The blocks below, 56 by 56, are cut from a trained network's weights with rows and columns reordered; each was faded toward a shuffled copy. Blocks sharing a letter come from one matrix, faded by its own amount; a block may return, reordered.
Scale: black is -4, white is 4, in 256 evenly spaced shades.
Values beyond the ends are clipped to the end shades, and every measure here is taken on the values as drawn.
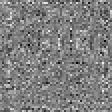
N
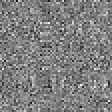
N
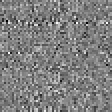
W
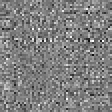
W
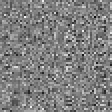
N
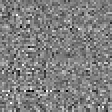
W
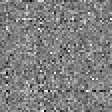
W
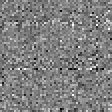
W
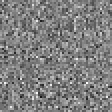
N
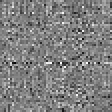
N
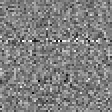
N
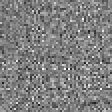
W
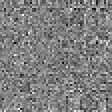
W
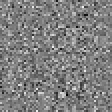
N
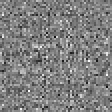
W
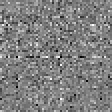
W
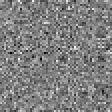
N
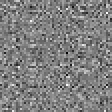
W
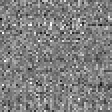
W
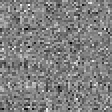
W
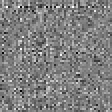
N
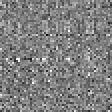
W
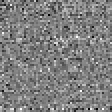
W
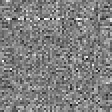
N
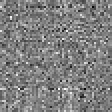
W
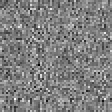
N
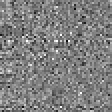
W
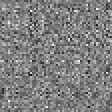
N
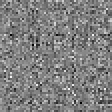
W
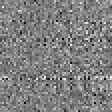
W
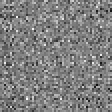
W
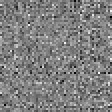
W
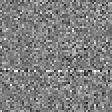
N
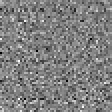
W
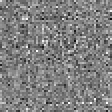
W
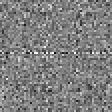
N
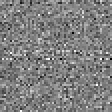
W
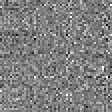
W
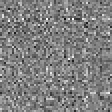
W
